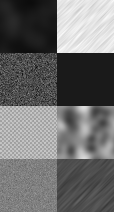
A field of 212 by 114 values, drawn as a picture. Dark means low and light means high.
The table splits into 4 rows of 2 panels. Panel 1,1: very low, smooth, faint in contrast. Panel 1,2: very high, slanting up to the right, faint in contrast. Panel 2,1: low, fine-grained. Panel 2,2: very low, flat. Panel 3,1: high, checkered. Panel 3,2: middling, smooth, strong in contrast. Panel 4,1: middling, fine-grained, faint in contrast. Panel 4,2: low, slanting up to the right, faint in contrast.
